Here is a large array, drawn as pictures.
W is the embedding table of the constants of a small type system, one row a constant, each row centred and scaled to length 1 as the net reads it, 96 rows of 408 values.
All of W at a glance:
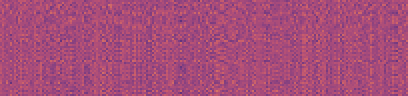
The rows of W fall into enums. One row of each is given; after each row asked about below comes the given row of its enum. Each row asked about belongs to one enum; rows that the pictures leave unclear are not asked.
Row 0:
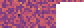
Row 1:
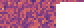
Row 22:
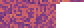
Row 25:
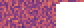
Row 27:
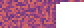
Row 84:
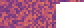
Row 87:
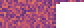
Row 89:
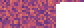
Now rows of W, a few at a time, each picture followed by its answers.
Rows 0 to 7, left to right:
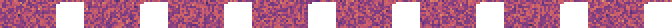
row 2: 22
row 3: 27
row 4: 89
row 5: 89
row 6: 22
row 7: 0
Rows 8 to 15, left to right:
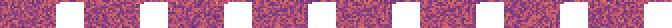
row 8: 25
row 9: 0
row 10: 1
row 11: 27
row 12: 27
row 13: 27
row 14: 84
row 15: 0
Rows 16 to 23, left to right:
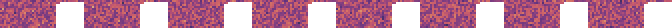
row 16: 1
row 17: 22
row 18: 25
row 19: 1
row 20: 1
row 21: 22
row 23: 25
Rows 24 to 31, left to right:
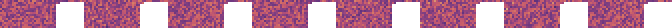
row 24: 27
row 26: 84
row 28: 87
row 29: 0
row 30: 1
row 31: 84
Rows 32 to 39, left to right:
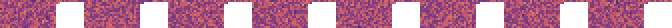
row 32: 1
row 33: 27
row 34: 0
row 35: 0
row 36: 25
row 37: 84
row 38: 0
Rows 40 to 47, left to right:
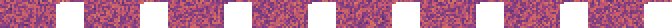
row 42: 27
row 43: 84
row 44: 1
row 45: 27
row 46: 84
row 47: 0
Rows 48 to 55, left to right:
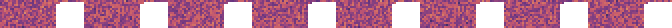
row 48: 25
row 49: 22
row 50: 84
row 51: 27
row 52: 25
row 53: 22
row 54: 27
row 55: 0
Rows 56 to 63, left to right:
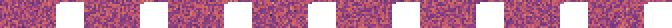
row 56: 25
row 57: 22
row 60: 27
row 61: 27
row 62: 89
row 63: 1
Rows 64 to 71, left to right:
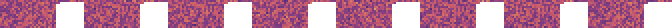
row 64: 84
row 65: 22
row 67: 1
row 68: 0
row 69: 22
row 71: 84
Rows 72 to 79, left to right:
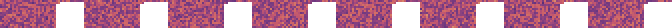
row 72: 22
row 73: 0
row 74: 27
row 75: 84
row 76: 22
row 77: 1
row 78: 22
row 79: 84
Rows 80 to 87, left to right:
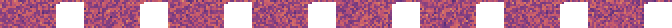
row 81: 1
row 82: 0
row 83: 0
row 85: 1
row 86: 0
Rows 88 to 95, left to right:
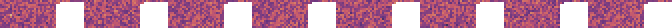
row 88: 22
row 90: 84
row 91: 84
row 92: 1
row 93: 22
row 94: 87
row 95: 84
